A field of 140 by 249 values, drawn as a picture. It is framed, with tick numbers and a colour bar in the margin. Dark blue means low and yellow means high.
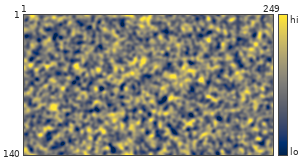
Histogram: bell-shaped. Average level on the scale: 50%. Grain: blotchy. Slope: none. Mirror symmetry: none. Stripes: none.
